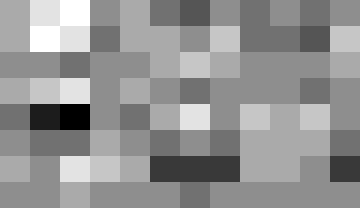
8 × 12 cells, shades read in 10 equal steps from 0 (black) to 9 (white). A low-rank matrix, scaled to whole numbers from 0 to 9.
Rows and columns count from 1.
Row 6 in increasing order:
4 4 4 4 4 5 5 5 6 6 6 6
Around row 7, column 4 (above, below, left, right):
6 5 8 6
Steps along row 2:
up down down up same down up down same down up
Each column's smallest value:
4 1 0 4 4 2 2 2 4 4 3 2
